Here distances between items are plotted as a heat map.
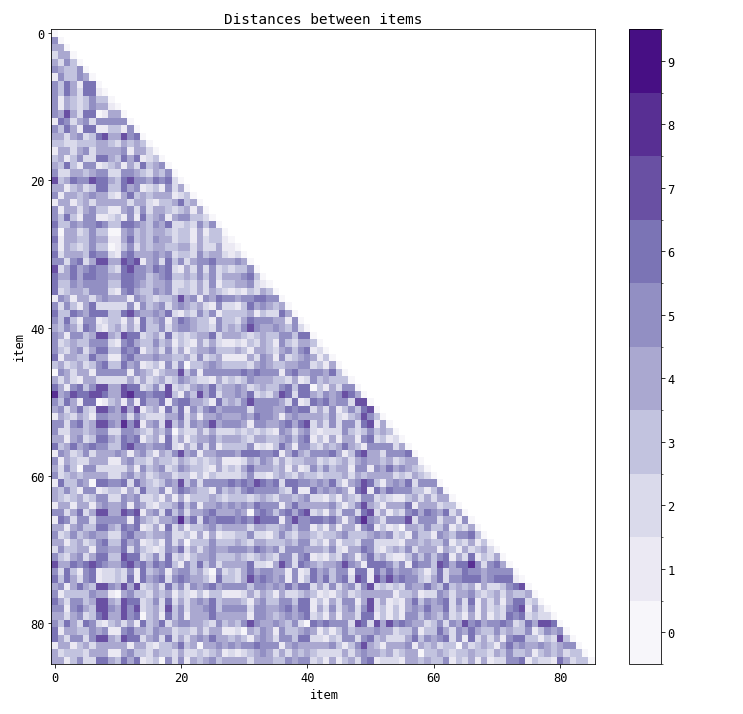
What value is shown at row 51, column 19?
3
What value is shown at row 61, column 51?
3
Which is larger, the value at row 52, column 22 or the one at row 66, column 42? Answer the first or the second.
the second
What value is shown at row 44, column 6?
6
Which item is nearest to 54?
19
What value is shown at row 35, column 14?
3
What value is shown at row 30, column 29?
2
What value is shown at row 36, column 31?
5
